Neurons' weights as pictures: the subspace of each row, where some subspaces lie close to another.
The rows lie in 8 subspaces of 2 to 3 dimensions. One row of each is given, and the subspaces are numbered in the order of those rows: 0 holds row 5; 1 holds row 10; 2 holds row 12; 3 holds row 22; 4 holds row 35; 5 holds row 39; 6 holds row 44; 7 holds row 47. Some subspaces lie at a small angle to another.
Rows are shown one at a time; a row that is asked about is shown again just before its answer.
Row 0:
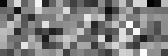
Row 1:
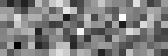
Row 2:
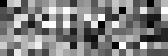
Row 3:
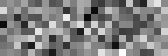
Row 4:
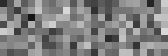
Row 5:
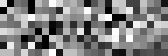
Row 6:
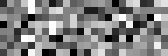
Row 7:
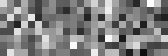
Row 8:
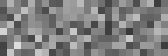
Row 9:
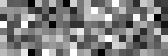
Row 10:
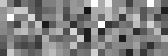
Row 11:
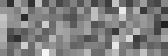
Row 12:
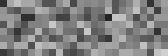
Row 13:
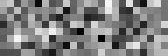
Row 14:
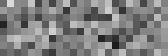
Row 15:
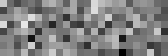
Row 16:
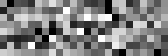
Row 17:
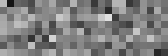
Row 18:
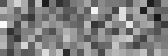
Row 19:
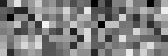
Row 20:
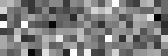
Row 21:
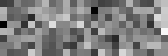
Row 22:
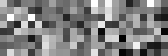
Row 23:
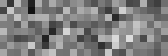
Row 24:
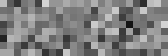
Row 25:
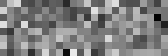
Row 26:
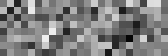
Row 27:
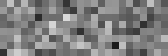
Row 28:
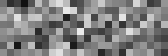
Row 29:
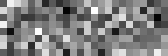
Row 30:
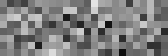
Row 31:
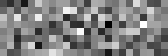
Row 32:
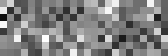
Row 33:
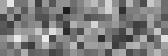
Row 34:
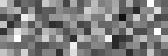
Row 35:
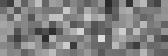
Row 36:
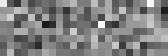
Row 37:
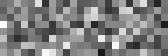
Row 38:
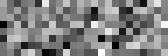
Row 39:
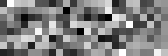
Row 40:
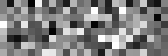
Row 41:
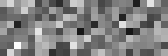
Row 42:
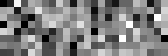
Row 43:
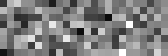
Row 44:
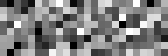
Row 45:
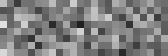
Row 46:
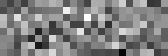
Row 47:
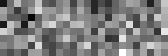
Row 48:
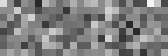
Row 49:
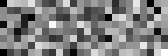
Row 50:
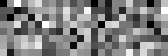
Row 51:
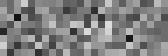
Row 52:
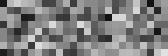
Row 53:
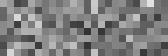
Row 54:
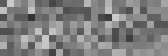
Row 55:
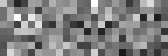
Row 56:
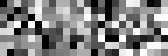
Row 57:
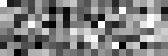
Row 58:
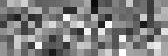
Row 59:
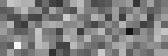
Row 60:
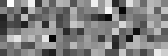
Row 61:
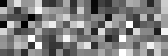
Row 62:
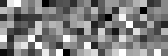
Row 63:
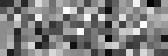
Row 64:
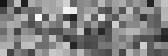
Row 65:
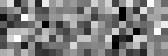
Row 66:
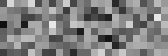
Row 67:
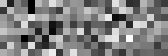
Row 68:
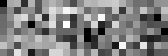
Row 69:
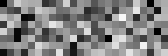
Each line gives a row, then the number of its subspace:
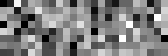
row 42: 4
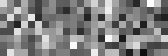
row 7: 3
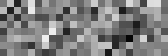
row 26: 0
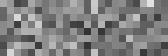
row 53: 6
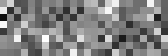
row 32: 0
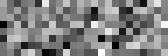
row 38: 4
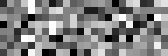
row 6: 0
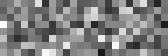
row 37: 4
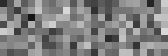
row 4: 7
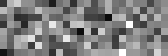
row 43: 4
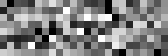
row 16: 5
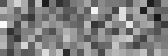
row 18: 5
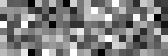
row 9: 5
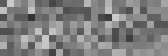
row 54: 0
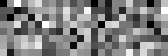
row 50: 1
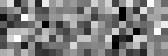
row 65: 2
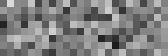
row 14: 5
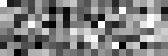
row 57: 1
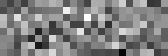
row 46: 7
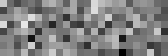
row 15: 7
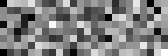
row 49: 2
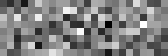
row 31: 3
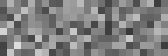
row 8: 6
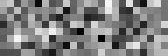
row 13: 4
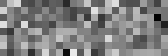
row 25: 0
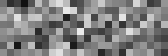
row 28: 6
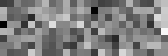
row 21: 7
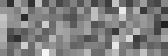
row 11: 2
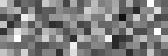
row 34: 2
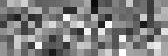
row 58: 3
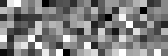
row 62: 4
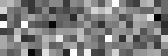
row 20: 0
